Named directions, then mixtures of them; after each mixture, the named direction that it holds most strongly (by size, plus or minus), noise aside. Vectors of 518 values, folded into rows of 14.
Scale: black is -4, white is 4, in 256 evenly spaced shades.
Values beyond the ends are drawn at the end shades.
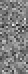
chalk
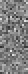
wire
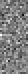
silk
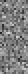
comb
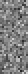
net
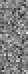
net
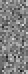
net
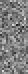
chalk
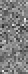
chalk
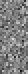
net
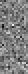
comb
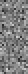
comb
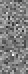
chalk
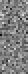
silk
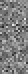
chalk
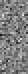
silk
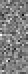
silk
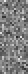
comb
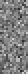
net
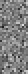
net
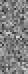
comb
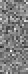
wire
